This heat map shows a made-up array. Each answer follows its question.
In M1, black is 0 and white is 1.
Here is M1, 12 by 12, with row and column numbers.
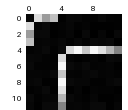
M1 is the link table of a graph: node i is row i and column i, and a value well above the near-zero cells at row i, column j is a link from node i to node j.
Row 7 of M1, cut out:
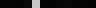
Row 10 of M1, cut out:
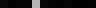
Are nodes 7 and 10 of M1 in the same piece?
yes
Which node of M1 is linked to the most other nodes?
node 4
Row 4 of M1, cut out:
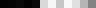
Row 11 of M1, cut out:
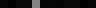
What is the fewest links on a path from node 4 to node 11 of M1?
1
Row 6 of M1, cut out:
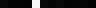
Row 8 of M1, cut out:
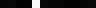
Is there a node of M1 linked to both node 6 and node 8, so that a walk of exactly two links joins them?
yes
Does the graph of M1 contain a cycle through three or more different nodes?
no
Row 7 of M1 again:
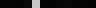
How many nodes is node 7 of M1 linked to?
1
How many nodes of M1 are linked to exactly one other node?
10
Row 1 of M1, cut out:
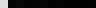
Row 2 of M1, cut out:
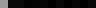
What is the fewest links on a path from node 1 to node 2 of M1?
2
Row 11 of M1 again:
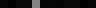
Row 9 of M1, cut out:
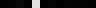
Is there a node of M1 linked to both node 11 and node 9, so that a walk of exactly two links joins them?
yes
